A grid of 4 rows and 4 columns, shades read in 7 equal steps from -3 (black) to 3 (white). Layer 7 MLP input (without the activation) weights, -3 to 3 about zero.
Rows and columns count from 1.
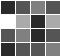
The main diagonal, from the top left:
-2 1 -2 0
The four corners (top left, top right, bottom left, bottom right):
-2 -1 -2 0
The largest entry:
3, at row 2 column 1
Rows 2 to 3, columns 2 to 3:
1 -2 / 0 -2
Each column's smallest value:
-2 -1 -2 -1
